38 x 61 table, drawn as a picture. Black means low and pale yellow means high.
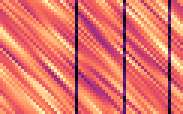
The values are skewed, with a long tail toward low values. No overall slope runs across the table. Overall the values sit about 70% of the way up the scale. Columns 26, 42 and 57 differ from the columns beside them.
